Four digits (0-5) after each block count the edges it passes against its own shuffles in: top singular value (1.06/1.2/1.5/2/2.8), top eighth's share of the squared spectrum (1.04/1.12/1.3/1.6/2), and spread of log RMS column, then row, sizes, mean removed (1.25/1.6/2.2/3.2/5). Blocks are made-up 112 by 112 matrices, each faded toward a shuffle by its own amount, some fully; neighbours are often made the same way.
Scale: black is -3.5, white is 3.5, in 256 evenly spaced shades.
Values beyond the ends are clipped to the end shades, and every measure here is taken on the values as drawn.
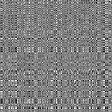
5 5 4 4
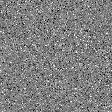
3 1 0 0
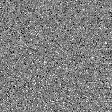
3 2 0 0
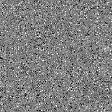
4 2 1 1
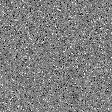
2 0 0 0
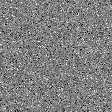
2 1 0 0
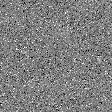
2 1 0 0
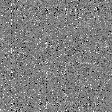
2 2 2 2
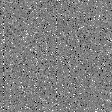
2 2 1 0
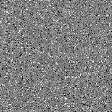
3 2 2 1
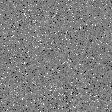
1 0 0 0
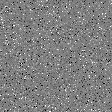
1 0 0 0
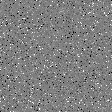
0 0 0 0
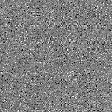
4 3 1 2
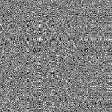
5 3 2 2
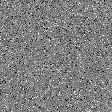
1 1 0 0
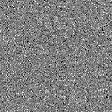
4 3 2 1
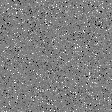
0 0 0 0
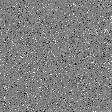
2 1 0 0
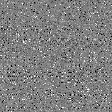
4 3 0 2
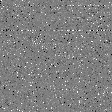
3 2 0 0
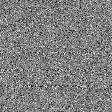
1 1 0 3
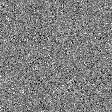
0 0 0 1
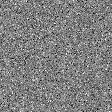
0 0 0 0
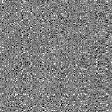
4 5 3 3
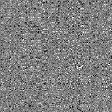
4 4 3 3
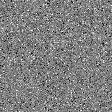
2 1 0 0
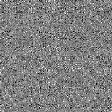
4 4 2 2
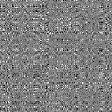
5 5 3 4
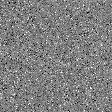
0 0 0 0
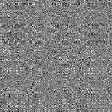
4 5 3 3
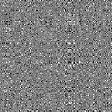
4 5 3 3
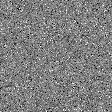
0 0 0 0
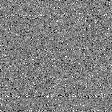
1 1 0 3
